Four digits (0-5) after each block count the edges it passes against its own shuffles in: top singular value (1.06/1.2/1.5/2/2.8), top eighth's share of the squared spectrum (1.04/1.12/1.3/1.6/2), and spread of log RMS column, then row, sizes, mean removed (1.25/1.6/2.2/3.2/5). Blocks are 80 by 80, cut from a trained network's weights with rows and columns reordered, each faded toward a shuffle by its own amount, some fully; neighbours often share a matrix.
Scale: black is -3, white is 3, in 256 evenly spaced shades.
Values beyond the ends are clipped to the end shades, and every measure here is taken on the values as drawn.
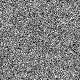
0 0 0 0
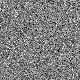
0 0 0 0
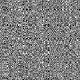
4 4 2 2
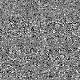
3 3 0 2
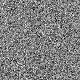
0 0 0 0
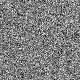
0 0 0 0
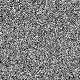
0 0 0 0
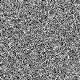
2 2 0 1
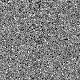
1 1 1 0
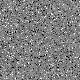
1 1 0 0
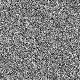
1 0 0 0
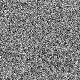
1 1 0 0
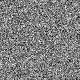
1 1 0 0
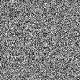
3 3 1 1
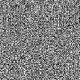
4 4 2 2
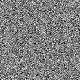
3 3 0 1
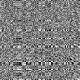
5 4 2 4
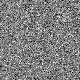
2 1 0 0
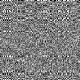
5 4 2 3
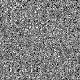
3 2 0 1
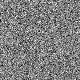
1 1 0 0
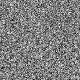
2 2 0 0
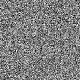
3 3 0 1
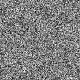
2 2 0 0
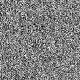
3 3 0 1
